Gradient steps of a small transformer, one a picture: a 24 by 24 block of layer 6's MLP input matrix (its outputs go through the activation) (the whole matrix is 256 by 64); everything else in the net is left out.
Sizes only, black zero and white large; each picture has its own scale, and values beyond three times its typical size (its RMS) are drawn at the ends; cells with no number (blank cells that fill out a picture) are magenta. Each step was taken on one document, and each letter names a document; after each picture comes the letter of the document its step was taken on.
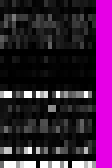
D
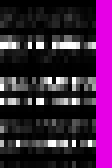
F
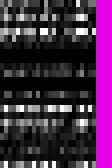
D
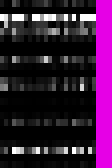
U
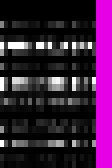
F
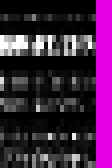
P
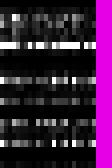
F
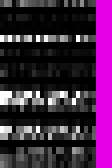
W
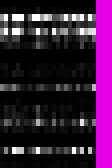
U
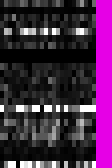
D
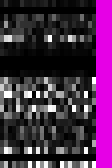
D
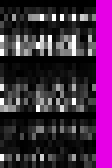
P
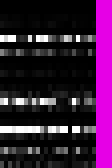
W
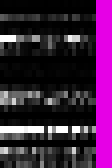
W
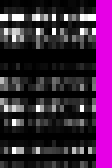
U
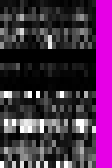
D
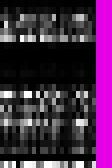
D
